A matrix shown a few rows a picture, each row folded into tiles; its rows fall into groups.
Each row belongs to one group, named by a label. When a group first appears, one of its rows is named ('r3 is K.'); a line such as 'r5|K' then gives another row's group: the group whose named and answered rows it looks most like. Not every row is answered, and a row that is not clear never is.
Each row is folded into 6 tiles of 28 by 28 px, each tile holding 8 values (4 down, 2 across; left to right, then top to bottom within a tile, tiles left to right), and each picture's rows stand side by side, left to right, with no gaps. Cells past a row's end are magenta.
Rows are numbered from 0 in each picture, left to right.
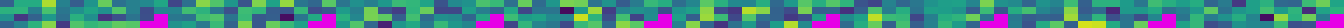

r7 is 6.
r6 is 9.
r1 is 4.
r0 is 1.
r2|4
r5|6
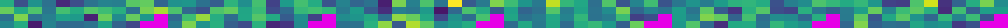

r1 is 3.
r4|4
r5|6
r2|9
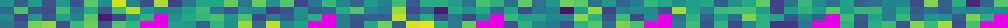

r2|9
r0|9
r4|3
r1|4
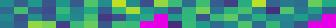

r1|6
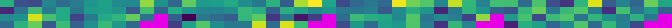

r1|1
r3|6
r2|4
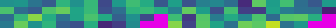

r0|3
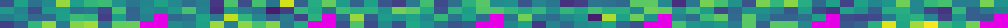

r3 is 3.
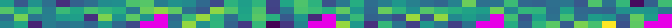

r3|9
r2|3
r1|3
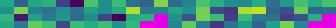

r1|4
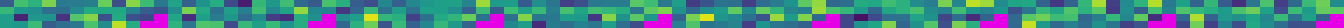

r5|1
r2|6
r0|1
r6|6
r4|3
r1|9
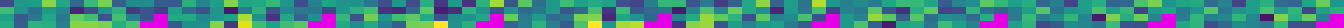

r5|4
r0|1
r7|6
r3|1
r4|6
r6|6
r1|1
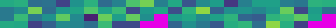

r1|6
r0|6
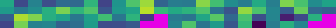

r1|4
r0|3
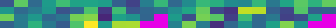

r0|1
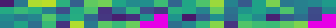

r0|4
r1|1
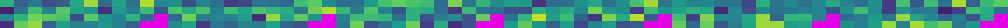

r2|4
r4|9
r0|6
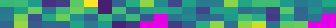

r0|6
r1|1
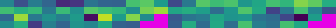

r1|4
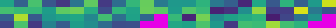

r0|3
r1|9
